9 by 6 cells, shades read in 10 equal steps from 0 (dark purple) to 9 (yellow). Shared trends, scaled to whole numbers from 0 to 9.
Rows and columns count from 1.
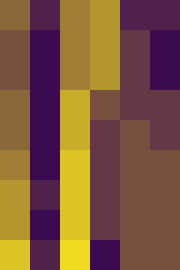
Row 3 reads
3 0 5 6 2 0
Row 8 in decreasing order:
8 6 3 3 2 0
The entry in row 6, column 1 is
5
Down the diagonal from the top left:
4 0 5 3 3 3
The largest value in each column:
8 1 9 6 3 3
